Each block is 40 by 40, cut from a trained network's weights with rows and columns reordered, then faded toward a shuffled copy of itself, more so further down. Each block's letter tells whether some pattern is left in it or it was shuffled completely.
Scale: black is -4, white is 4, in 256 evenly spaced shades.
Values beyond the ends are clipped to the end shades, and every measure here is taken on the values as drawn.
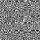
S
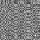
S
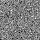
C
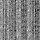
S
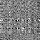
S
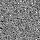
C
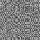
S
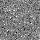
C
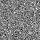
C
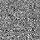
S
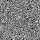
C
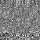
S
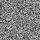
C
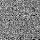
S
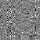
S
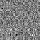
S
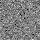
C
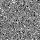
C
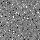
C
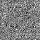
S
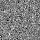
C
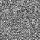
S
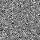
C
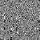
S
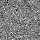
C
